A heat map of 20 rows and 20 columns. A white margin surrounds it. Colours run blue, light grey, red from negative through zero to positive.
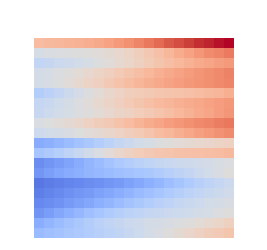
Grain: streaks across. Slope: up to the top right. Ninth with the lowest average: bottom left. Ninth with the highest average: top right. Histogram: bell-shaped.
